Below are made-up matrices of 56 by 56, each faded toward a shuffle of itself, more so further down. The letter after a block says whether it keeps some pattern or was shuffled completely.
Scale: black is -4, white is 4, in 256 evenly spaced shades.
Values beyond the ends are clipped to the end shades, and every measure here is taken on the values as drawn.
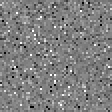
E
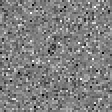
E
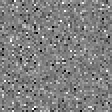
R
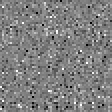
R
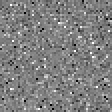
E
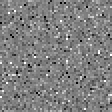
E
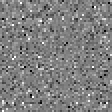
R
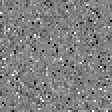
E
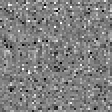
R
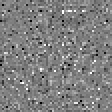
R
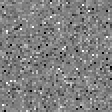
E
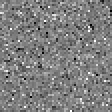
E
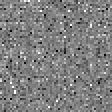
R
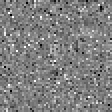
R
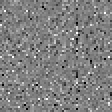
R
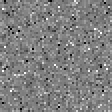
E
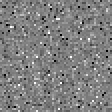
E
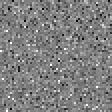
E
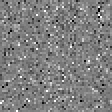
R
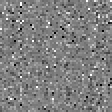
R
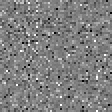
R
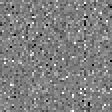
R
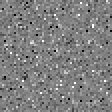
E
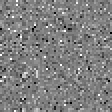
R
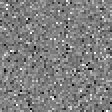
E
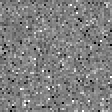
E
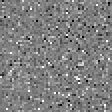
R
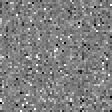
R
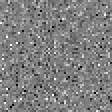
R
